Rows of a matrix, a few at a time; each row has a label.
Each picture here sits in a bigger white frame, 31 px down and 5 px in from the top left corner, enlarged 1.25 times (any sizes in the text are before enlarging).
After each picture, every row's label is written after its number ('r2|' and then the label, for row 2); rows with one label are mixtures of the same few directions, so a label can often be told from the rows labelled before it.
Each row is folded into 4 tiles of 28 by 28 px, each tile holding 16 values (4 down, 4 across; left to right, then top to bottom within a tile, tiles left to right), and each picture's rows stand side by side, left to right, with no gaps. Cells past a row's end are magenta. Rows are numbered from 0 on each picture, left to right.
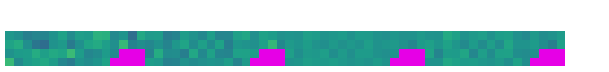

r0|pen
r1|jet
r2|jet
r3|jet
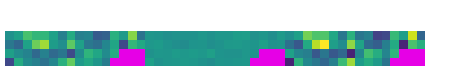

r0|pen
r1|pen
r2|pen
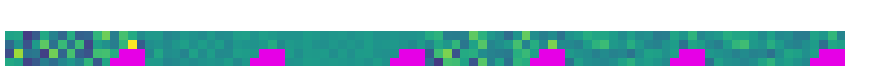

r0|jet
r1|jet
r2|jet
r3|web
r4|pen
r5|pen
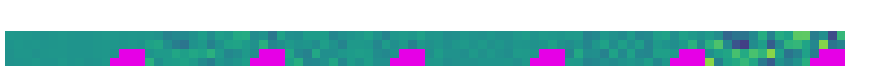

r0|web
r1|pen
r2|web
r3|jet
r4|jet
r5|pen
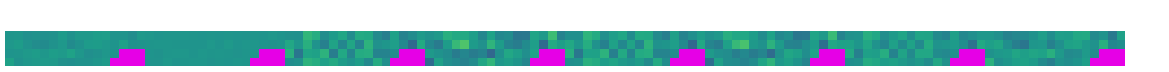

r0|pen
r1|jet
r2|jet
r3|pen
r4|jet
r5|pen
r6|jet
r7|pen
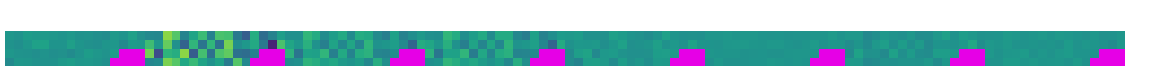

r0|pen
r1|jet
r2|jet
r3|jet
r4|web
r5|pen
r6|jet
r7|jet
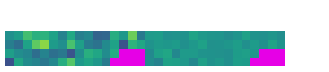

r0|pen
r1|web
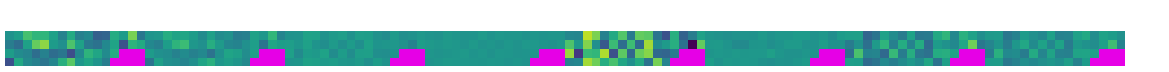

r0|pen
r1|pen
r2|jet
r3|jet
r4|jet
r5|pen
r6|jet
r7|jet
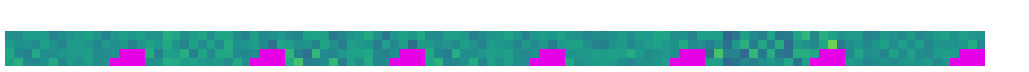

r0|web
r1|jet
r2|web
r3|web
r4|pen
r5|jet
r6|jet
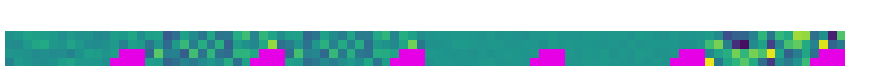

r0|pen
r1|jet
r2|jet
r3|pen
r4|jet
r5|pen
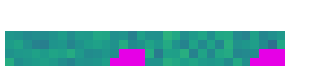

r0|pen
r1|jet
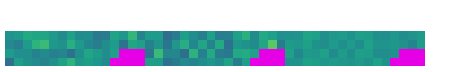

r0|pen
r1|jet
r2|jet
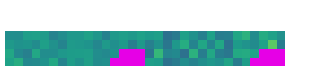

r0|web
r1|jet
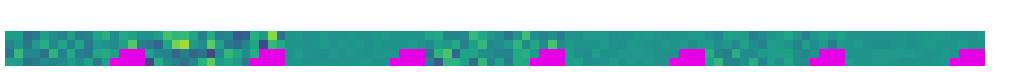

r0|jet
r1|pen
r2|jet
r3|web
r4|web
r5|web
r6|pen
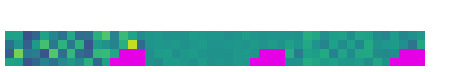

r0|jet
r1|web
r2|jet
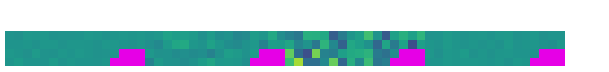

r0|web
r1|pen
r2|web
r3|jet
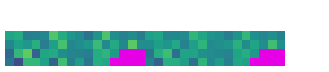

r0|web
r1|web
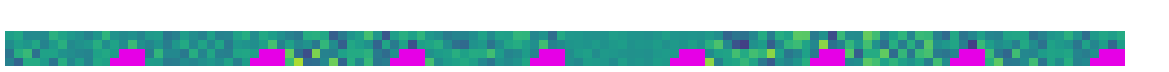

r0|web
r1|jet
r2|web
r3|pen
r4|web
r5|pen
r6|jet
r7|web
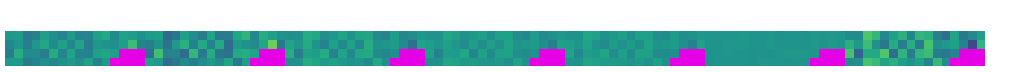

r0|jet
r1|jet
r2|jet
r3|jet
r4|jet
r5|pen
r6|jet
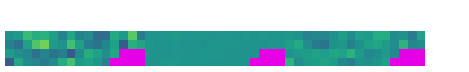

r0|pen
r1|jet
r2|pen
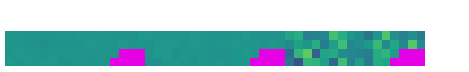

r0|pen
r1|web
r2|web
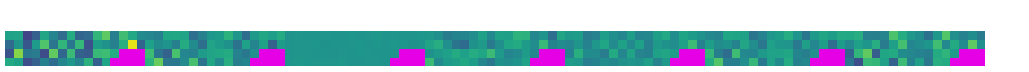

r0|jet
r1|web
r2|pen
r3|pen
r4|jet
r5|web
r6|web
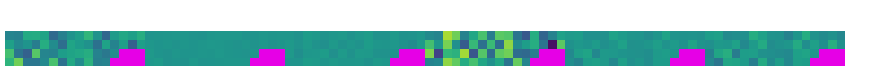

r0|web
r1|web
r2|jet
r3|jet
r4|web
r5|web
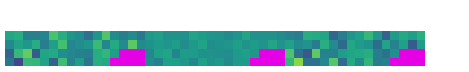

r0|web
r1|web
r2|web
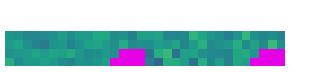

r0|pen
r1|web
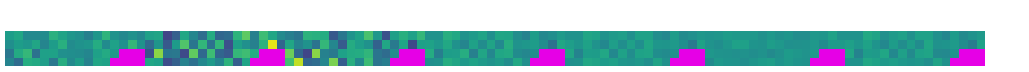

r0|web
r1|jet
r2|web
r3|jet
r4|jet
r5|pen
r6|jet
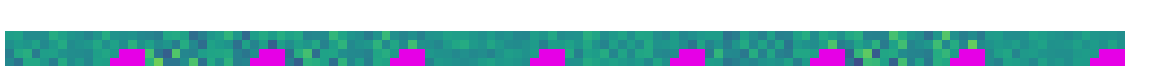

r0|web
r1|web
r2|web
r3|pen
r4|jet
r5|jet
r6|web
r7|web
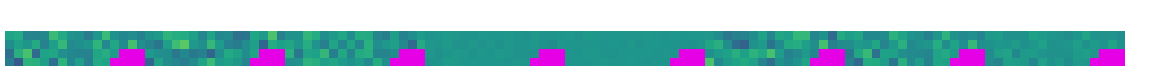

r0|web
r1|pen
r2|jet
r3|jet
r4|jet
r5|pen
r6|web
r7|web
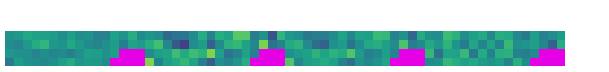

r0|pen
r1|pen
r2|pen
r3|jet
